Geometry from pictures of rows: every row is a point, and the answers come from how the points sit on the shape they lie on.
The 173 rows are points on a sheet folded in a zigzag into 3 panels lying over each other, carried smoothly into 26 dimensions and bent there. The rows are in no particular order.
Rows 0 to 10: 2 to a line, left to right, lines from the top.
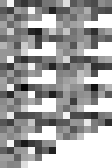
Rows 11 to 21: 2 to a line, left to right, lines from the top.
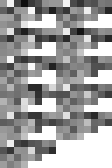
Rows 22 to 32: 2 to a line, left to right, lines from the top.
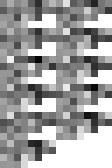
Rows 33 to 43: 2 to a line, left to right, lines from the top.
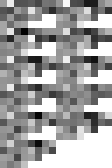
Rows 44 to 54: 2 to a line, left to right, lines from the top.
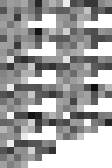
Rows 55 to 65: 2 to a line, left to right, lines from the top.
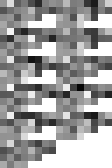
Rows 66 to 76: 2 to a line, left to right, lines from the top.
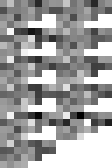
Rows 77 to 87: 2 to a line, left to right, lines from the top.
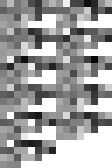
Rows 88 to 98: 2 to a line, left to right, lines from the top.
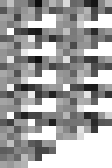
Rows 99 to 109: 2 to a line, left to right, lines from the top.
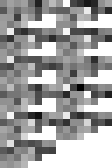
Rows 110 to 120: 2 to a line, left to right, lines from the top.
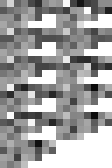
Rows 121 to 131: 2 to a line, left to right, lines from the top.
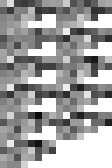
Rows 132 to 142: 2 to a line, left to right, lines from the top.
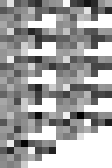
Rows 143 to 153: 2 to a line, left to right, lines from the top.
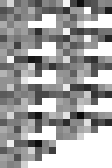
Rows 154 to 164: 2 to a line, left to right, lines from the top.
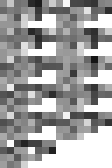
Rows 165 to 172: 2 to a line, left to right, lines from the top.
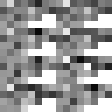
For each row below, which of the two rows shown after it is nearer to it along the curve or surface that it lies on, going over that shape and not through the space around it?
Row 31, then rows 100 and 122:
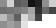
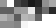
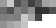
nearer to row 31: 100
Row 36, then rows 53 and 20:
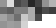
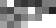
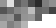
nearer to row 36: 20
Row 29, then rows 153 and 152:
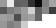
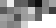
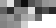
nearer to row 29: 153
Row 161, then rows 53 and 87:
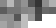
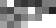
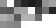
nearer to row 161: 53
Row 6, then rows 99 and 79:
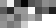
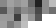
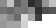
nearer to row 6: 79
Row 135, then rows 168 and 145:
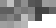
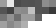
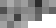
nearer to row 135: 168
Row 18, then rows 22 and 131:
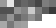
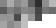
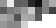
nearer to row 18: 22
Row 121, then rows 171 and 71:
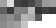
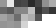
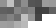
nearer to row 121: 71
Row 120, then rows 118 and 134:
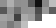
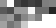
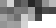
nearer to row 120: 134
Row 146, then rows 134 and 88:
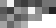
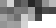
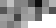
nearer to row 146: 134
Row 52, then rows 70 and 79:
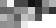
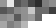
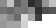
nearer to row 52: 79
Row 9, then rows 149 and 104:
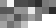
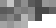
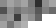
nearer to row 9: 104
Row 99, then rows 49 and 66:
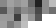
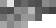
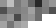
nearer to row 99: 66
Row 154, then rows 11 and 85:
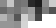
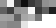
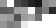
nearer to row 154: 85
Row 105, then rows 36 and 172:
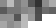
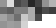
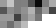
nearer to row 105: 36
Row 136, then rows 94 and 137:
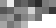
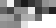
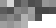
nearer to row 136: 94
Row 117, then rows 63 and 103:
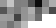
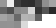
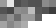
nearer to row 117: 63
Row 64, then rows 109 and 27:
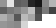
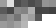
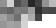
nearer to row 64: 27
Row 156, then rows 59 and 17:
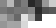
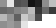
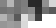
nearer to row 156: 17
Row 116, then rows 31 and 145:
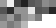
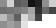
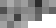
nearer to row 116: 145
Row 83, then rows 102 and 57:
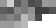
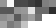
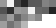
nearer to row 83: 57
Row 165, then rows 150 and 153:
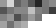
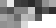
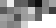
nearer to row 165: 150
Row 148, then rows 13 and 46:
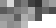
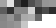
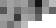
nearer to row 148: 46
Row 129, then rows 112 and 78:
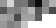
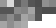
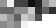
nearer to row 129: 78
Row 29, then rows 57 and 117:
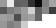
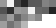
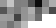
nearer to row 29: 117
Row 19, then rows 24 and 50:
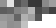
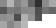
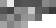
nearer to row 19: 24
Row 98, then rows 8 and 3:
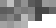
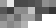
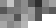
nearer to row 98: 8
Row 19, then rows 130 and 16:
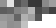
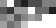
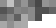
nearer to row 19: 130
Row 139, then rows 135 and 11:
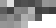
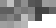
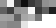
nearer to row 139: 135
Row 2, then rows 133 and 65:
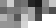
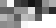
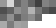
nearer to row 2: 133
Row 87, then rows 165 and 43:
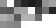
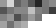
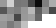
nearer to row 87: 43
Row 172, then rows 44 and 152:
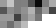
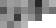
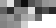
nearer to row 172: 44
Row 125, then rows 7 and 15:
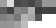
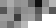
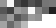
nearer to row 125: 15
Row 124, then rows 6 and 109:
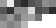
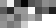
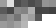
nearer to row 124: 6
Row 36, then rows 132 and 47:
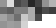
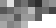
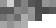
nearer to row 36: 132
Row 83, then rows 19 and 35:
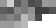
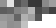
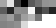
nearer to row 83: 35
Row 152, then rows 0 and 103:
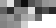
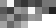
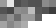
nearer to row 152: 103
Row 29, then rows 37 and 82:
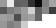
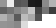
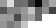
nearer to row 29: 82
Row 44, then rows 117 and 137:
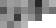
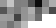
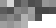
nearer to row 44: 117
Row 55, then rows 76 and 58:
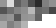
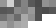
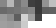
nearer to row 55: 58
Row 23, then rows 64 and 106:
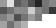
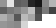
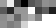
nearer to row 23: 106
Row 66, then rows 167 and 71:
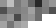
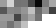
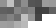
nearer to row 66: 167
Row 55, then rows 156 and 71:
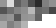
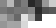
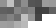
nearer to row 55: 156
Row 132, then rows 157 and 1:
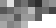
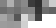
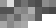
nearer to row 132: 157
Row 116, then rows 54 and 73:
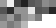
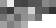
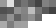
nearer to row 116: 54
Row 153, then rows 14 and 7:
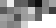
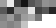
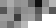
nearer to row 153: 7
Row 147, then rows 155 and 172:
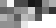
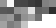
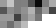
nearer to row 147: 172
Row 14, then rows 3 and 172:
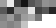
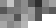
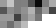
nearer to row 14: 3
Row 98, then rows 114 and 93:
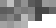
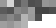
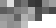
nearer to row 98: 114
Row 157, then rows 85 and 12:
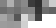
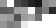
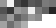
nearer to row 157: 85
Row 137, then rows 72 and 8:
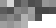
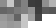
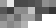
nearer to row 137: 8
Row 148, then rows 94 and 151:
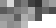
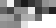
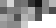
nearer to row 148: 94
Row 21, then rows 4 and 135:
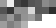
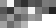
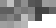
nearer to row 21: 4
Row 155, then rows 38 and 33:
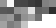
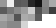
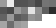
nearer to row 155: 33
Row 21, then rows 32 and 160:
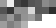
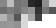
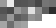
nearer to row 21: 160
